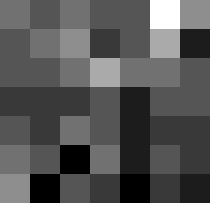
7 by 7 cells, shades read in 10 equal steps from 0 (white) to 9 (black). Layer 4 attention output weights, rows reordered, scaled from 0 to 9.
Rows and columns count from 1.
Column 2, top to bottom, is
6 5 6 7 7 6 9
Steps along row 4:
same same down up down same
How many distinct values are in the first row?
4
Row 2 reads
6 5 4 7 6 3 8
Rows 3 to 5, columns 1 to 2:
6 6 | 7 7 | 6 7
